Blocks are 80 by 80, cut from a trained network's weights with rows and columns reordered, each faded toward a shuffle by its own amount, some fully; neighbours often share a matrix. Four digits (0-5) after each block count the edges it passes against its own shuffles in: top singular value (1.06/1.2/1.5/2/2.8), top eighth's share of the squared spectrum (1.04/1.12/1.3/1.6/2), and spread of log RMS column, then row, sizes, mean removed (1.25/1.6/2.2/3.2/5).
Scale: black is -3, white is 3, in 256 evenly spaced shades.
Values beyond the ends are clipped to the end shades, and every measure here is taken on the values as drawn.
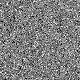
2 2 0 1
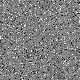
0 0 0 0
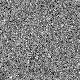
0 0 0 0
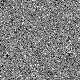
1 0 0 0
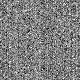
2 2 0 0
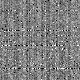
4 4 0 3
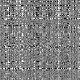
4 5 2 4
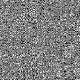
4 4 2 2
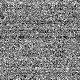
3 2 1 1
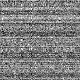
4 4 2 2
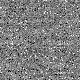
1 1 0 0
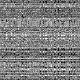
5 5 3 3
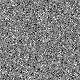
0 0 0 0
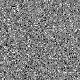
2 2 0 1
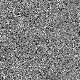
2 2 1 0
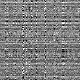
5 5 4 3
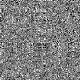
3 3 2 2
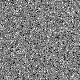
0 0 0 0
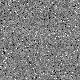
0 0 0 0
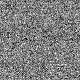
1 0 0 0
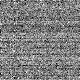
3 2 1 0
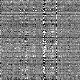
4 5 4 2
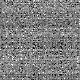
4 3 2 1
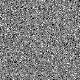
2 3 1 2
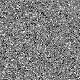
2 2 1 0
